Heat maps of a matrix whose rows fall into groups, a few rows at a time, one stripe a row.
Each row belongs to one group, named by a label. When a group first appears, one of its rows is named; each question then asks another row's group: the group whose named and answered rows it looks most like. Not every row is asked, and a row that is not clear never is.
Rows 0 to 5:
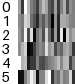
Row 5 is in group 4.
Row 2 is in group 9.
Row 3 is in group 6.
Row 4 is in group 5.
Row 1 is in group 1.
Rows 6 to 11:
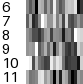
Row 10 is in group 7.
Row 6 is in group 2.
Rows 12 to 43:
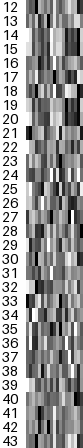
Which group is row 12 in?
2
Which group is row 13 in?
6
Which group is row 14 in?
7
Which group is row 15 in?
7
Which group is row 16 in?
6
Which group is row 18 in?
2
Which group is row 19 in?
7
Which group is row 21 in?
4
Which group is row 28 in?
6
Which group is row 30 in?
2
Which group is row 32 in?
5
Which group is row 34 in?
1
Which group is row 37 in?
9
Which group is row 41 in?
6
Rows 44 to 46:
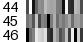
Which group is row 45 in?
6
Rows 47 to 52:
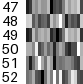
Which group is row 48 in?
7
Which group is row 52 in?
6
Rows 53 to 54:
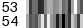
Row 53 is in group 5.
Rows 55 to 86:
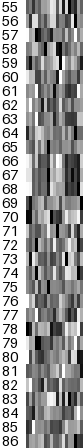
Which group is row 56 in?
1
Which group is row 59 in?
4
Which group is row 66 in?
7
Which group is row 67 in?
7
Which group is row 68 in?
7
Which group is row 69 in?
4
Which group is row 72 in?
2
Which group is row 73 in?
1
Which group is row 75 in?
6
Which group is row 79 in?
5
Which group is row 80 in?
5
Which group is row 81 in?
4
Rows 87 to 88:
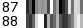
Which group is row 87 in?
9
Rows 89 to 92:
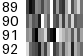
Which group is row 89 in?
9
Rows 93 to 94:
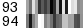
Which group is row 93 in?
1
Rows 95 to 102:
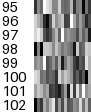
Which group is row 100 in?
7
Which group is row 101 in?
1
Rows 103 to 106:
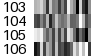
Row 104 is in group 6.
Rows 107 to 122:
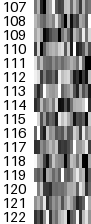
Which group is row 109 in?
5
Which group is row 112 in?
7
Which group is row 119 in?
2
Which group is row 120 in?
5
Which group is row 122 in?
9
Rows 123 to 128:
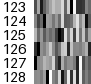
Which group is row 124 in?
2
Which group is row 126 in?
4
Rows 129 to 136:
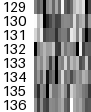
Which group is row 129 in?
2
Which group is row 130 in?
5
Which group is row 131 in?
5
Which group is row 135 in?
4
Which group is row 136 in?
4
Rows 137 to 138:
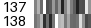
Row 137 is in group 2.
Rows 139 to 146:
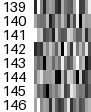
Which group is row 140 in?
9
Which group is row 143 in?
2
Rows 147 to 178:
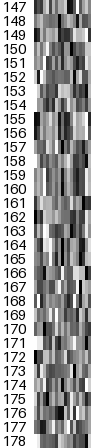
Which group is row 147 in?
9
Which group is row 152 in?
1
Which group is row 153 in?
7
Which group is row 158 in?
7
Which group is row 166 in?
2
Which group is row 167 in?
9
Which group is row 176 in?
1
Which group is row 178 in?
7
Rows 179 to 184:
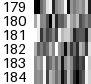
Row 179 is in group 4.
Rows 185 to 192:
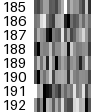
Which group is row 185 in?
4
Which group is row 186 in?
1
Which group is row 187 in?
6
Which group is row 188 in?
4
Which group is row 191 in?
5
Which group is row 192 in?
2
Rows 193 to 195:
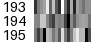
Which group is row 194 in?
1
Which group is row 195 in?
2
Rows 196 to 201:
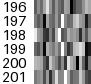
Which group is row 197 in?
2
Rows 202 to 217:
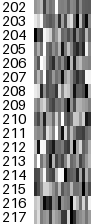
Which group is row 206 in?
1
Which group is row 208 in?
7
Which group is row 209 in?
1
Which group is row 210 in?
2
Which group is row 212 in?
1
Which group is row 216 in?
5
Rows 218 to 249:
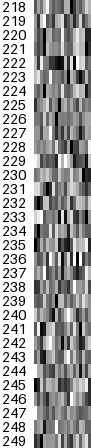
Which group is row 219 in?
1
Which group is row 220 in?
2
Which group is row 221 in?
2
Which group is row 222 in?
1
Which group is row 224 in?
2
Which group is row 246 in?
4
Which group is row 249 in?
9
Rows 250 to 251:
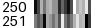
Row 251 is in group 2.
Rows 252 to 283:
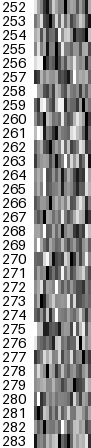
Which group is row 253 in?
6
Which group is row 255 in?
6
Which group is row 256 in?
5
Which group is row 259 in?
1
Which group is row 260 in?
2
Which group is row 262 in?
6
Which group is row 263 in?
4
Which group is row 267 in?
2
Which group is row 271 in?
6
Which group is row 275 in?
5
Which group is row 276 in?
9
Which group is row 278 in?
6
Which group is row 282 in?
2
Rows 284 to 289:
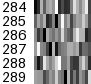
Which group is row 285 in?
6
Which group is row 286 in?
2
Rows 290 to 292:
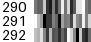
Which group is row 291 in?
5
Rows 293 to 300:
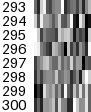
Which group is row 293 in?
1
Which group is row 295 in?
7
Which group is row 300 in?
9
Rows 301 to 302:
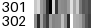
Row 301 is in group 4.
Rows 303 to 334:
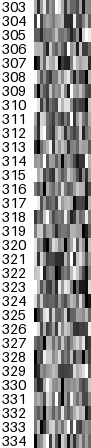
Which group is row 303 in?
1
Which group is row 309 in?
4
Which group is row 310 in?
7
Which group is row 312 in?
1
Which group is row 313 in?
4
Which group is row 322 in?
5
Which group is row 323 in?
7
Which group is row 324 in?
5
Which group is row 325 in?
9
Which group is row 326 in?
7
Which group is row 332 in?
2
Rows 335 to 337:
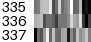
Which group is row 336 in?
5
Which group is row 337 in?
9
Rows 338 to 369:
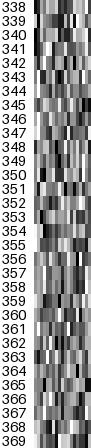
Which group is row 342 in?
1
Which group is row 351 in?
1
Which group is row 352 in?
6
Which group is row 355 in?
7
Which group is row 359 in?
5
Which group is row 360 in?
9
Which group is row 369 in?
7
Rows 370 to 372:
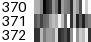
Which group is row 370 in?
5
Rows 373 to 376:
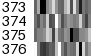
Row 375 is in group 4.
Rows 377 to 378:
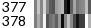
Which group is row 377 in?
1
